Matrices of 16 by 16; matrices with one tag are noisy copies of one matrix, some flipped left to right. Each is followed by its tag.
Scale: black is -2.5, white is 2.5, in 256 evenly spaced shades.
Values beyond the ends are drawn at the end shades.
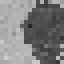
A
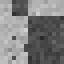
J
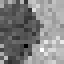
A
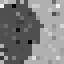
A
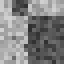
J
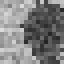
A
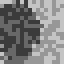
A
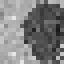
A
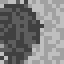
A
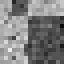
J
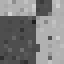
J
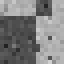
J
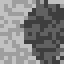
A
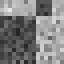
J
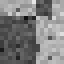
J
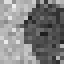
A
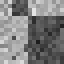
J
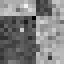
J
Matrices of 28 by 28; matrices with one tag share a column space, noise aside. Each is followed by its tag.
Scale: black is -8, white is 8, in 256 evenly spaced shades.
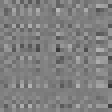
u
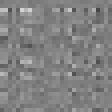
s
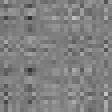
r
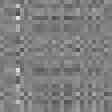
r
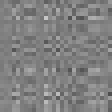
r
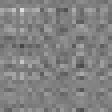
s
